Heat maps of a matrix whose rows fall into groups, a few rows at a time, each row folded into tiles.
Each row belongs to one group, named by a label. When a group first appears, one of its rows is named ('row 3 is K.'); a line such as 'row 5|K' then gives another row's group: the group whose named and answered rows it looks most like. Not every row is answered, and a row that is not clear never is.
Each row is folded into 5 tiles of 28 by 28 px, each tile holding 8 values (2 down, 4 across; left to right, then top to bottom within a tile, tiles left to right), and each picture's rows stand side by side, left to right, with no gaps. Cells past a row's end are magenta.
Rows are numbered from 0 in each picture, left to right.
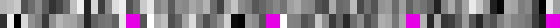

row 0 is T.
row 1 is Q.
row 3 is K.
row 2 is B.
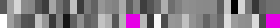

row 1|K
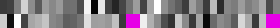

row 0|K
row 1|B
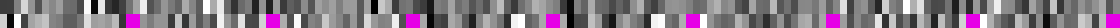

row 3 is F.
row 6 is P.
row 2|K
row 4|F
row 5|B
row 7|B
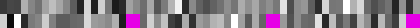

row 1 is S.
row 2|P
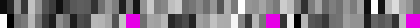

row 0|F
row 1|S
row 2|T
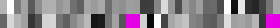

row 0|Q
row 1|K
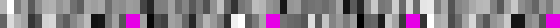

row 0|Q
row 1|F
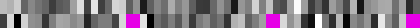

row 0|T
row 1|F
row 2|B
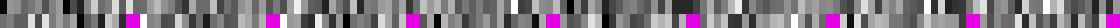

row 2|B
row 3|T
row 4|F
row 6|K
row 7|P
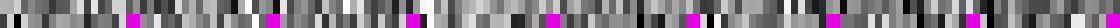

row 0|T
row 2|P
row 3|Q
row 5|K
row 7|F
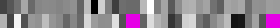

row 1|Q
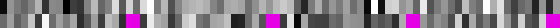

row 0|S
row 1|Q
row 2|T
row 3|P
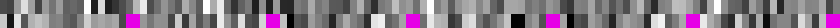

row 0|K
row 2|F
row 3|Q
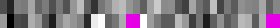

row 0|F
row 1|B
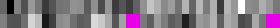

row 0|F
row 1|S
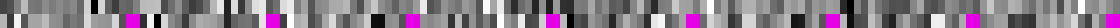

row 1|T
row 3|P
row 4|F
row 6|F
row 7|S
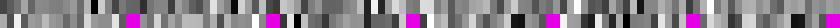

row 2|T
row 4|B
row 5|Q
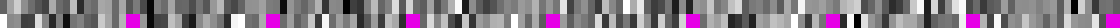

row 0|B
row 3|S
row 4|P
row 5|S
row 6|T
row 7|K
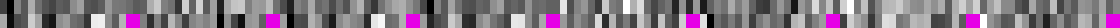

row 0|F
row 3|F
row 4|P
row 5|F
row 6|Q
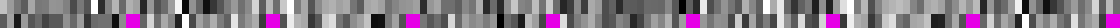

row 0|T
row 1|S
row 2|Q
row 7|S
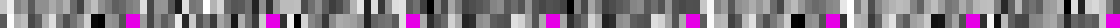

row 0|Q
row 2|T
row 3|F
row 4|F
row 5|Q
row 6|Q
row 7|T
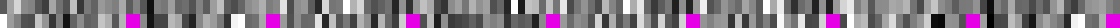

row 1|F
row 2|P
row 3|T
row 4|P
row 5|P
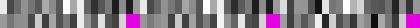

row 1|P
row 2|P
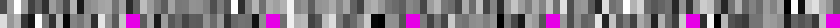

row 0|B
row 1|T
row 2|Q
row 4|P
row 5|T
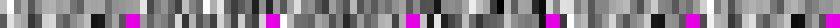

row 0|Q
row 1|P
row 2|B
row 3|K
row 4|Q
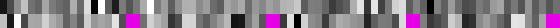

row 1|Q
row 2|T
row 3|F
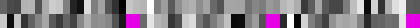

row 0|K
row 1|Q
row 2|T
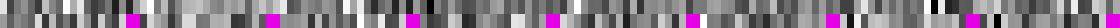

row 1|Q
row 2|P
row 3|F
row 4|B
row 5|B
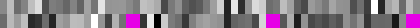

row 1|T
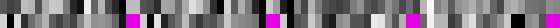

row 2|F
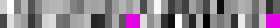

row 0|Q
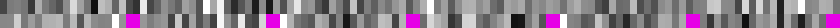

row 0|K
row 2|B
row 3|Q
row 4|B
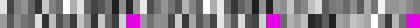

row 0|P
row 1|P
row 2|S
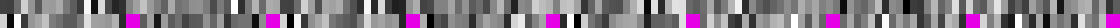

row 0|K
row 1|T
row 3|F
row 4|T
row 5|S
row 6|S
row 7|B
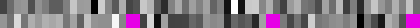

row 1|T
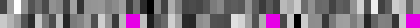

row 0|B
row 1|F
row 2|T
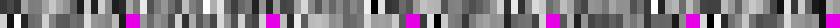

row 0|K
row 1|P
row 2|K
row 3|T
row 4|T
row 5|K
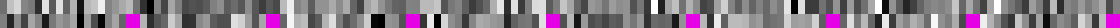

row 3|T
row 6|S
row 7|B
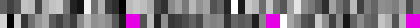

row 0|K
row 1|T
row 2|B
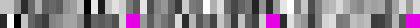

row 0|T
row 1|P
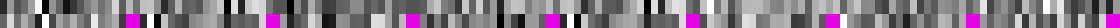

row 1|T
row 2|F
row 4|T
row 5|Q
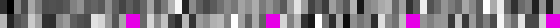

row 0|F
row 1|S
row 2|B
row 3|P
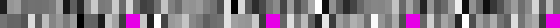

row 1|K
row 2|S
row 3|S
